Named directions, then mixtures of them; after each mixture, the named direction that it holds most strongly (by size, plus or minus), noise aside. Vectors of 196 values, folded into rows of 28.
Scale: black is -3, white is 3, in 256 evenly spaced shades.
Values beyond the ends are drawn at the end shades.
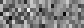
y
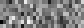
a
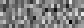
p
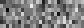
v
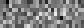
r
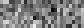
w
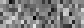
w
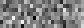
a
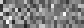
y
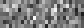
p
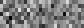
y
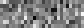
w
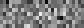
r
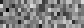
v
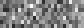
p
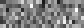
v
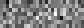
r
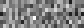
p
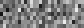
v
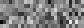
a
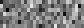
v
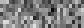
w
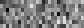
v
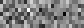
y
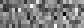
p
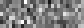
a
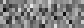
y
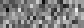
v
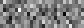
y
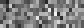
r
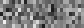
w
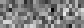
w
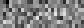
r
